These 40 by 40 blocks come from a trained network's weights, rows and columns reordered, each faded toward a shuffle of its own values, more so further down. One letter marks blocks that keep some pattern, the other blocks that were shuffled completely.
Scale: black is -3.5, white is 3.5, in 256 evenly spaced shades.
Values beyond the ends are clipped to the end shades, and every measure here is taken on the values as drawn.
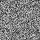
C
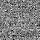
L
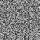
L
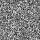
C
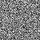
C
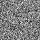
C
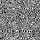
L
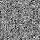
L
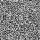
L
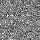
L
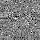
L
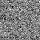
L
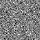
L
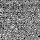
L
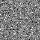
C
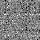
L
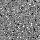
C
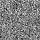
C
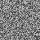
L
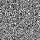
L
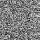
L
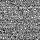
L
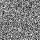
L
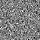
L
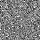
L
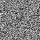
L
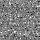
L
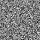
L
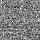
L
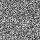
C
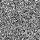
C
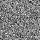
C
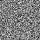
L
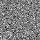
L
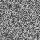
L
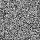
C
